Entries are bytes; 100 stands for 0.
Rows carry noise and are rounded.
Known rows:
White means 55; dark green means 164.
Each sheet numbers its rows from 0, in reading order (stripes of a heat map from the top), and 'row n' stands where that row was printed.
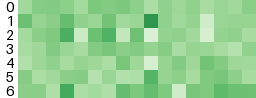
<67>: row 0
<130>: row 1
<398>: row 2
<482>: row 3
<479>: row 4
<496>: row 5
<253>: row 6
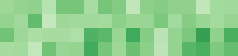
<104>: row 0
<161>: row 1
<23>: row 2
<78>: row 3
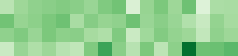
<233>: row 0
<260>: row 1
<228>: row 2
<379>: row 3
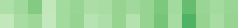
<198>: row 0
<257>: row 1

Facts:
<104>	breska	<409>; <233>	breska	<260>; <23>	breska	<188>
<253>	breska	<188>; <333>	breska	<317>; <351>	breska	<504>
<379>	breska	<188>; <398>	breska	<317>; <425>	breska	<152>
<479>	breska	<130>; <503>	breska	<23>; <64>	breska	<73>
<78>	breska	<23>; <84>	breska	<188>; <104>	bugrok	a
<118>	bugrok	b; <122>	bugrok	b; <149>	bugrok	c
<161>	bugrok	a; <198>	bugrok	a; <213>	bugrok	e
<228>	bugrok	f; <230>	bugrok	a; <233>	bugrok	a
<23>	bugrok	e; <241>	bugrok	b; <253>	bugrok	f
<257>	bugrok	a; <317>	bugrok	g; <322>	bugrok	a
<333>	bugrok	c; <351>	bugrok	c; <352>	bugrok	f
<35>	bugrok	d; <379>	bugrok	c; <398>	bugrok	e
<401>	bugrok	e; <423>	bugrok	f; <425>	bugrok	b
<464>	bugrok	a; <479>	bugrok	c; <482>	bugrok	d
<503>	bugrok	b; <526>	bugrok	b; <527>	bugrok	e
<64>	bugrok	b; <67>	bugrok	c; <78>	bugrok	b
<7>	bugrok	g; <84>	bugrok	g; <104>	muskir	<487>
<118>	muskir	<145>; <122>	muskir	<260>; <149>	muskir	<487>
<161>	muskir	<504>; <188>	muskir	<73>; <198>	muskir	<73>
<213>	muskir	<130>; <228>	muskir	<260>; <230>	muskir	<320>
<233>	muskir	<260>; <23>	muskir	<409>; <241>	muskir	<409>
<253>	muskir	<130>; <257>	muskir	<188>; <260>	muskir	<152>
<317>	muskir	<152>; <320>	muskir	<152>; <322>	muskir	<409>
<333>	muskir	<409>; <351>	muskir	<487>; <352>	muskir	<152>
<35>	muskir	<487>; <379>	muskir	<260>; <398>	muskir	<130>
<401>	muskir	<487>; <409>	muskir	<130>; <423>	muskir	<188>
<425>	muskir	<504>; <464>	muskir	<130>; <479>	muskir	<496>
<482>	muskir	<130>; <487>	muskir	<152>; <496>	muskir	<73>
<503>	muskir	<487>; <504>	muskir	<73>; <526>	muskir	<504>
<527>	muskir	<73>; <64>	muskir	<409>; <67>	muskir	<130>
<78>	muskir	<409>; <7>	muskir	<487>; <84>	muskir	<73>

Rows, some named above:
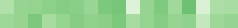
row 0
<233>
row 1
<230>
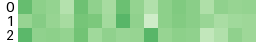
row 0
<401>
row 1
<351>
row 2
<152>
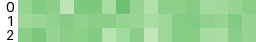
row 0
<149>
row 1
<118>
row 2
<352>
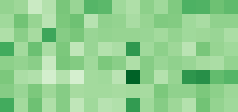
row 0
<503>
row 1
<7>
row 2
<64>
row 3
<504>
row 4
<35>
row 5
<188>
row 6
<526>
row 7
<504>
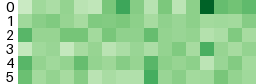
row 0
<379>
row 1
<67>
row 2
<320>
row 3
<257>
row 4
<487>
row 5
<73>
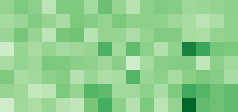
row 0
<149>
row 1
<464>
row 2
<7>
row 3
<84>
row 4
<122>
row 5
<496>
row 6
<503>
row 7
<379>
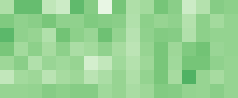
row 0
<317>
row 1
<213>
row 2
<401>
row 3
<527>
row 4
<423>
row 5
<257>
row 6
<118>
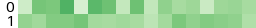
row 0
<333>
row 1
<425>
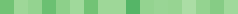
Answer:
<145>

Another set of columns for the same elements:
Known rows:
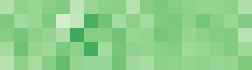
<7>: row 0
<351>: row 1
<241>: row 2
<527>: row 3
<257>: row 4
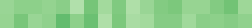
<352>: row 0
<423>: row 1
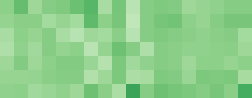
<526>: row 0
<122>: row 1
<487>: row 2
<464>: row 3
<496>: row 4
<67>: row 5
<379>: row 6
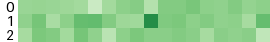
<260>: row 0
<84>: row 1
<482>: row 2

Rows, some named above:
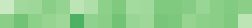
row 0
<230>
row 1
<241>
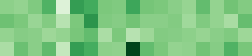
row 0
<78>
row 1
<425>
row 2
<118>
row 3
<23>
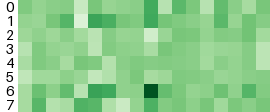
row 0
<333>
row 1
<78>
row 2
<149>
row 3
<35>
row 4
<482>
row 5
<230>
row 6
<23>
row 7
<188>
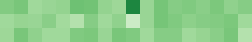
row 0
<253>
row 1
<149>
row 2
<213>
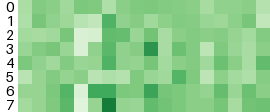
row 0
<482>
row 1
<401>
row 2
<104>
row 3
<398>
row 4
<479>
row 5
<317>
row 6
<78>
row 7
<503>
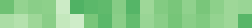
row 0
<64>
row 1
<233>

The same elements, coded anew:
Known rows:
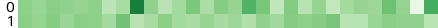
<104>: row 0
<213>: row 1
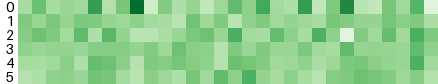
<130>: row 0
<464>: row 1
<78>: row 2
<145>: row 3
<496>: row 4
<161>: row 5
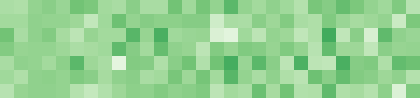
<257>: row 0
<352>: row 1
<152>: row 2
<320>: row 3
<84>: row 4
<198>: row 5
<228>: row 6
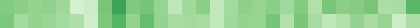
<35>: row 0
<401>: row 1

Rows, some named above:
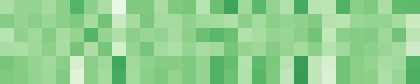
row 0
<84>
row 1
<213>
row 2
<526>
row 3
<527>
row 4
<503>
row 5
<503>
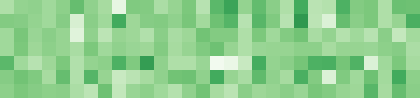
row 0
<84>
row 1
<503>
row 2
<122>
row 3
<118>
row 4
<351>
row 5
<78>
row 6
<482>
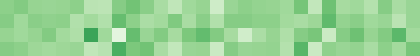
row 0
<317>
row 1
<230>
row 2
<425>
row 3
<7>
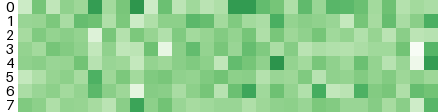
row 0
<479>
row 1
<253>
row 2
<122>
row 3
<233>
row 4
<379>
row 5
<423>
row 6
<84>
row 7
<149>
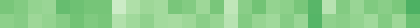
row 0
<333>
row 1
<67>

